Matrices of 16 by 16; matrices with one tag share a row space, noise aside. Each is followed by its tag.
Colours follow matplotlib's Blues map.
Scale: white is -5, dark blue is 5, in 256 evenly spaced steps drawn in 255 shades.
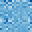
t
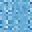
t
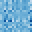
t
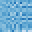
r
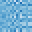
r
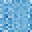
t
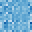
t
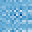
r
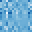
t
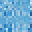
t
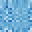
t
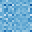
t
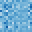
t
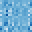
t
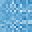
r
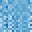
t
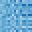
r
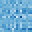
r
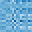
r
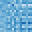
r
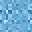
t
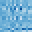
r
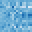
r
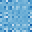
t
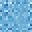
t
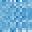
r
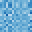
t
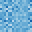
t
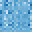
t
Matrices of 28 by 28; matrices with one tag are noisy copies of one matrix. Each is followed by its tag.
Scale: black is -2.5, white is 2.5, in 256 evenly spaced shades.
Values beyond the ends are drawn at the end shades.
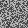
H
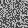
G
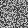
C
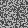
C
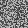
C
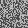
G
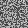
C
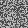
C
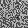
G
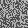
G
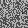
G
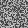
C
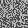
G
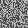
G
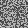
C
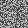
C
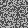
C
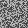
H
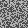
H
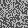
G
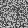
C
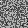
C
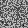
C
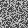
H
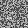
C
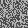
G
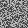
H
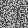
C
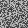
H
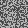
C
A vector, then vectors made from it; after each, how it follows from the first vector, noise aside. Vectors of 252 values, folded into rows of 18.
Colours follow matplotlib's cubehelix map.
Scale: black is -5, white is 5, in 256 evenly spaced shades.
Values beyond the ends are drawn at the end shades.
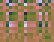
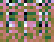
scaled up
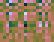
negated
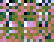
scaled up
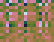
negated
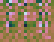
negated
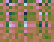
copied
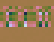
partly zeroed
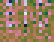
sign-scrambled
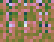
copied
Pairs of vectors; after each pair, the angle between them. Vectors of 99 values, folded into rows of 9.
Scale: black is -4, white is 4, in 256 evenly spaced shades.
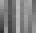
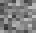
orthogonal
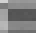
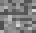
orthogonal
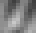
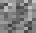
partly opposed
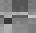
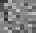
orthogonal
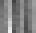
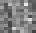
partly opposed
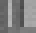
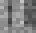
nearly opposite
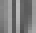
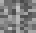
partly aligned
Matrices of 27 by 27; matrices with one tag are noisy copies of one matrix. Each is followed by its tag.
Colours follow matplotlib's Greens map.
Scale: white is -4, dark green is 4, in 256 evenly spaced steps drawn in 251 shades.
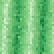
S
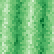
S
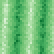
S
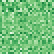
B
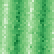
S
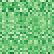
B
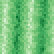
S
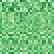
B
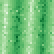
S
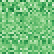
B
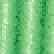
S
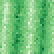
S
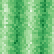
S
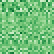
B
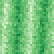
S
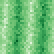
S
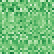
B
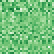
B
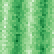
S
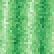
S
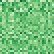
B
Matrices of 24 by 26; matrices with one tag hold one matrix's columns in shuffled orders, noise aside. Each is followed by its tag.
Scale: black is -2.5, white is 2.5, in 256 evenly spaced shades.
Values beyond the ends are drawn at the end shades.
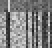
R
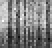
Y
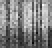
Y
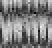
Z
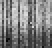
Y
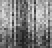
Y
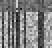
R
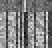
R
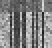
R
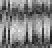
Z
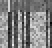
R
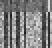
R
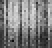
Y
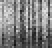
Y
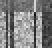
R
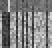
R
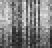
Y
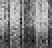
Y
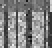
R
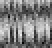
Z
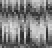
Z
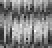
Z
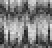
Z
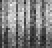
Y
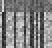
R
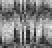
Z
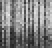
Y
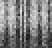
Y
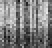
Y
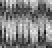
Z
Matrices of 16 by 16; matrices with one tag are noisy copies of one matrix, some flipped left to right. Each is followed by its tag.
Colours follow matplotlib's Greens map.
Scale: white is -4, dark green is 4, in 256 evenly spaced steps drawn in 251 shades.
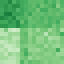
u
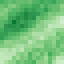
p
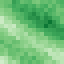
p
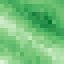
p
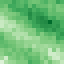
p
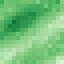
p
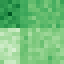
u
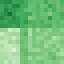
u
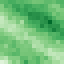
p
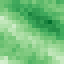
p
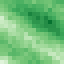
p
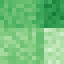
u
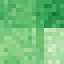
u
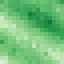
p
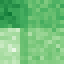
u
